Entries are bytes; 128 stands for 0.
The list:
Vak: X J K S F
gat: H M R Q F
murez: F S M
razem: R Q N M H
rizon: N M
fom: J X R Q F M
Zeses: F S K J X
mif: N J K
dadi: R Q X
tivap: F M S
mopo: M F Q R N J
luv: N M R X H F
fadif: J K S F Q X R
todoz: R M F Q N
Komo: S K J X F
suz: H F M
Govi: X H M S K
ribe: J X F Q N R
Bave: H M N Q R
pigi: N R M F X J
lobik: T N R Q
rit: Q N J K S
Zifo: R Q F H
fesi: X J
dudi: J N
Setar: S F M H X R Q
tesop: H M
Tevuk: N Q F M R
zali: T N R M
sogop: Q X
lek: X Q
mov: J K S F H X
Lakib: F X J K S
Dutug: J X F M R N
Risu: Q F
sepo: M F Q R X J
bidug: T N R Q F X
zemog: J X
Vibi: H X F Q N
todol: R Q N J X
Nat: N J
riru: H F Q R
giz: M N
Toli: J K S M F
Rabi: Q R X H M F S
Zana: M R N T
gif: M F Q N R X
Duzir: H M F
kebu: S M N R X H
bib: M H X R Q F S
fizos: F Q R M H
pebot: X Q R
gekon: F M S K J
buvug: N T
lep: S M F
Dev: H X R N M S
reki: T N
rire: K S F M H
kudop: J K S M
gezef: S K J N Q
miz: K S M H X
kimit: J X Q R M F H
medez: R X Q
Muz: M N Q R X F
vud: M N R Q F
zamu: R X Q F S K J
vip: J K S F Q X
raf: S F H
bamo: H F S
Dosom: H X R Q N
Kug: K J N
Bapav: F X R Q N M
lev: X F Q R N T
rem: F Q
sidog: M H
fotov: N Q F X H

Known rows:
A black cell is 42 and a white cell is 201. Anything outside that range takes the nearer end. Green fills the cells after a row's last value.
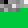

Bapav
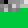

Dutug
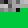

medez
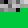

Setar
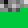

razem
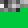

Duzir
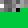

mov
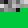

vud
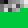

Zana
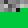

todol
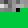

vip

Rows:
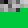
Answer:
pebot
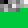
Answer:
Bave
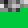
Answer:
fizos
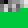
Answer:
lev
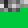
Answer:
suz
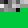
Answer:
gat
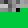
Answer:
sogop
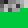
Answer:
buvug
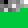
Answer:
zali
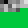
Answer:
ribe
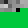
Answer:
lek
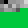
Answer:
todoz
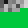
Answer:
reki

